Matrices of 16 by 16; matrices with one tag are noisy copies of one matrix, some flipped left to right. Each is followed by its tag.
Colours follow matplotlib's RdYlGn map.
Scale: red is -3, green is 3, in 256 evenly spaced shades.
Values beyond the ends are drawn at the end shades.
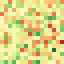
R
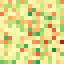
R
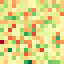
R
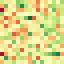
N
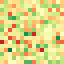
R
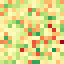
R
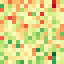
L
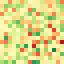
R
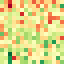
L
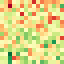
L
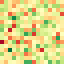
R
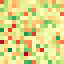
R
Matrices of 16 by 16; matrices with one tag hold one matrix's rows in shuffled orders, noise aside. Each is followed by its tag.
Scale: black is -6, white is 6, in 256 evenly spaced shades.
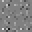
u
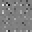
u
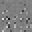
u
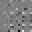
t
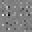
u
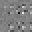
t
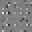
u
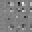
t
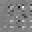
t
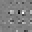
t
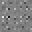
u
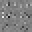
u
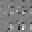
t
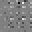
t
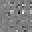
t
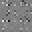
u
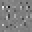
u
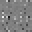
u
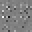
u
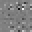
t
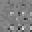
t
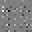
u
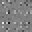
u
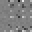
t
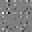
u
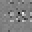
t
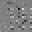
t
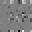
t
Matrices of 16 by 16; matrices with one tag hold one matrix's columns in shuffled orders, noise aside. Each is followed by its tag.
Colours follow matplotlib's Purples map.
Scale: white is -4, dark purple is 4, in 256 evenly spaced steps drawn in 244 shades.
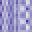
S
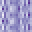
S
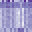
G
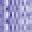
S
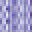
S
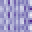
S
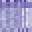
G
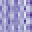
S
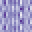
S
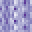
S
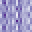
S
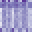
G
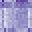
G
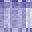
G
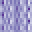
S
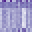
G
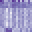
G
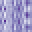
S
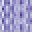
S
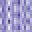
S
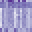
G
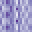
S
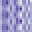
S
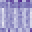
G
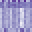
G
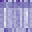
G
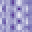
S
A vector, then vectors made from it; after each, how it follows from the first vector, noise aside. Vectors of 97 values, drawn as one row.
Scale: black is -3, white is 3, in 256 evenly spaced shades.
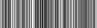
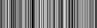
negated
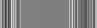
partly zeroed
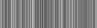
shrunk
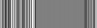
partly zeroed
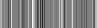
partly zeroed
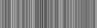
shrunk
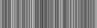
shrunk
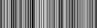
negated
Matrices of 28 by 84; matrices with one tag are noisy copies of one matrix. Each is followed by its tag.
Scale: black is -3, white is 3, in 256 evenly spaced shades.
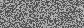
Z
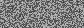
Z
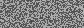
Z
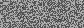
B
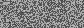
B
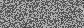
Z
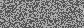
Z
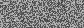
B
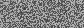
B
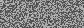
Z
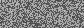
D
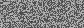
B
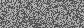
D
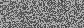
B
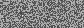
B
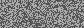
D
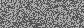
D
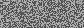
B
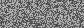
D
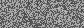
D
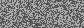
D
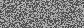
Z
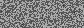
Z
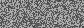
D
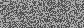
B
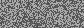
D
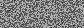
Z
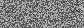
Z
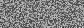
Z
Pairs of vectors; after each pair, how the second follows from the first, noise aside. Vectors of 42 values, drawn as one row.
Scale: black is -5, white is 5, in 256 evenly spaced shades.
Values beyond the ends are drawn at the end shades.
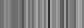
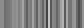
negated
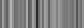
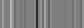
partly zeroed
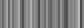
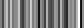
scaled up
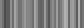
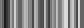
scaled up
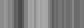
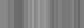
shrunk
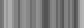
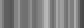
negated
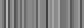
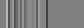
partly zeroed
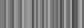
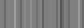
partly zeroed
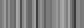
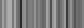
wrapped around
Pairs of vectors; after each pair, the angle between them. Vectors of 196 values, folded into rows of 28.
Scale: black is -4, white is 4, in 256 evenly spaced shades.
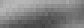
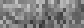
partly aligned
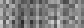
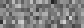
partly opposed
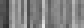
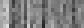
nearly opposite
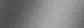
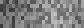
partly aligned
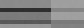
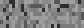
orthogonal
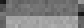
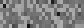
orthogonal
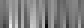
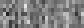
partly opposed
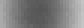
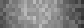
nearly opposite
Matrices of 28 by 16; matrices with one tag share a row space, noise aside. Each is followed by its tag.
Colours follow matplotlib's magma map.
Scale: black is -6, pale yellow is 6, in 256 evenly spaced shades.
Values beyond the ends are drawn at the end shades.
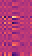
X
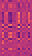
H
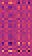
H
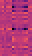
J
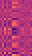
X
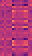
J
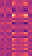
J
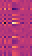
X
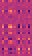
H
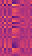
X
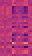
J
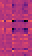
J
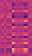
J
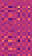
H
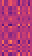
H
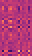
H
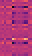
J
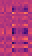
J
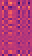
H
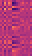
X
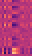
X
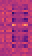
J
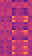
J
